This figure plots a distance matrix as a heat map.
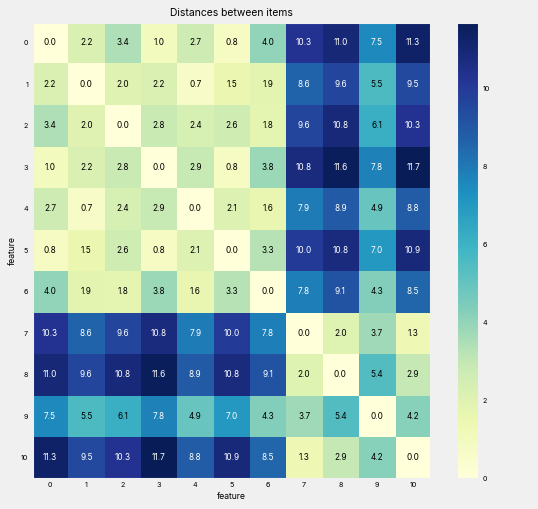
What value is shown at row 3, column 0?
1.0
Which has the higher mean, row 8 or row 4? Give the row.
8
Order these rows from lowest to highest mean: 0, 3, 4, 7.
4, 0, 3, 7
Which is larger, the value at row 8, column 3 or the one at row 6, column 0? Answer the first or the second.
the first
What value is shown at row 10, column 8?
2.9
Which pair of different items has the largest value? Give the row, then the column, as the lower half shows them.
10, 3
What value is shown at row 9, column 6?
4.3
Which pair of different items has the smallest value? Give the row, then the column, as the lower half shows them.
4, 1
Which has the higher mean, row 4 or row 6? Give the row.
6
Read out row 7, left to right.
10.3 8.6 9.6 10.8 7.9 10.0 7.8 0.0 2.0 3.7 1.3
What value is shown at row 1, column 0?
2.2
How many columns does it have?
11
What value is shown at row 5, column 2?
2.6
